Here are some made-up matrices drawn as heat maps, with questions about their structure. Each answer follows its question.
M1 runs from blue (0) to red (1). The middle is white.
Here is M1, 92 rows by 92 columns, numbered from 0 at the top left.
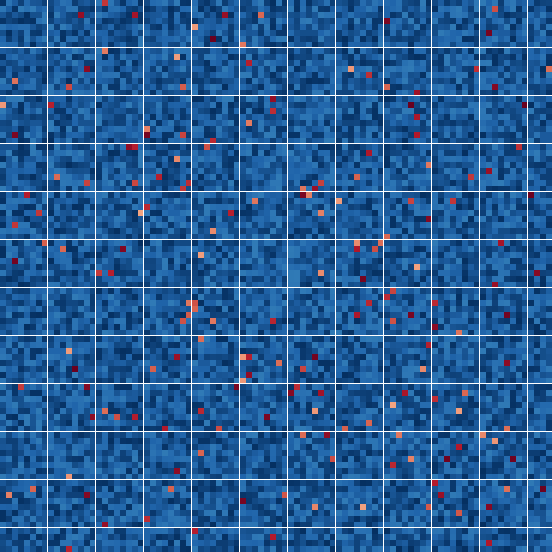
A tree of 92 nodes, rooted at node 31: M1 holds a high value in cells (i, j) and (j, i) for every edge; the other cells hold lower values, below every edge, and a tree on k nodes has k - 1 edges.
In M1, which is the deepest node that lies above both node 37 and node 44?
22
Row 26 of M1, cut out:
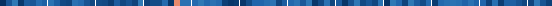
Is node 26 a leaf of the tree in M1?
yes
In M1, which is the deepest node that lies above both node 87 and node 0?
17
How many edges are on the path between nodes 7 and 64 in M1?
7
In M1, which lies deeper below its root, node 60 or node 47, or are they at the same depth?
node 47
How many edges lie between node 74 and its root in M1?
4
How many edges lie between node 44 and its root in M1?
4
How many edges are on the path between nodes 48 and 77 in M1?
2
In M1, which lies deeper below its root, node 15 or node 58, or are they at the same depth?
the same depth
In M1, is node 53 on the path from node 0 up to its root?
no
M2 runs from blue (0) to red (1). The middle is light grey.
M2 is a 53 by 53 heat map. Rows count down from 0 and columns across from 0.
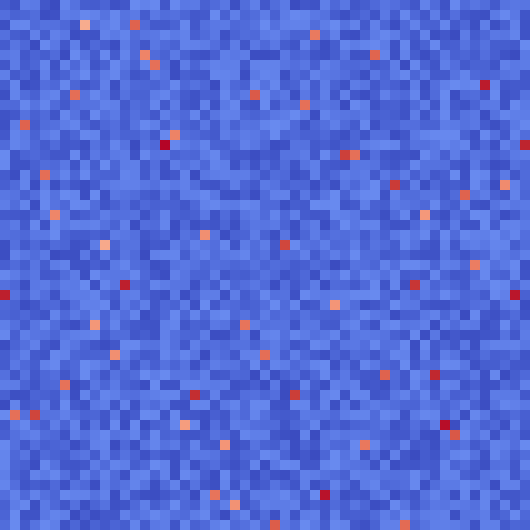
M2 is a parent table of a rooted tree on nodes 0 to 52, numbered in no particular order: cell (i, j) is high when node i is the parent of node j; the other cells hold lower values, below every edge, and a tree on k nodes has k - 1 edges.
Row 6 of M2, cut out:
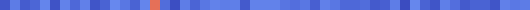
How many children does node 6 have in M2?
1
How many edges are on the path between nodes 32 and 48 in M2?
6
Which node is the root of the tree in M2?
49
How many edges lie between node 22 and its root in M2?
4
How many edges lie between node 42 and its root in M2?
2
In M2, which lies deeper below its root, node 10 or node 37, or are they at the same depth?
the same depth
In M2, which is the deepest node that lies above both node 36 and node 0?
42
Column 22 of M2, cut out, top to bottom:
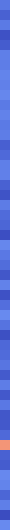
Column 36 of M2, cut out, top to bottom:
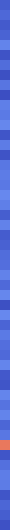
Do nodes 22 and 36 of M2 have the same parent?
yes
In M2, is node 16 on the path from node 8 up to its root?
no
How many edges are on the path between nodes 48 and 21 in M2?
8
